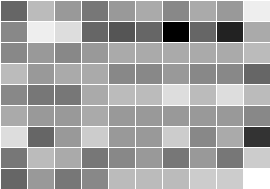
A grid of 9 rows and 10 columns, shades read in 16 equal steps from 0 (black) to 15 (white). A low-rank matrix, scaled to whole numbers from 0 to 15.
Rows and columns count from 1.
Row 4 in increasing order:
6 8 8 8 8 9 9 10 10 11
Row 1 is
6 11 9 7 9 10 8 10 9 14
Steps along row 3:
up down up up same same same same up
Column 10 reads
14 10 11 6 11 8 3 12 15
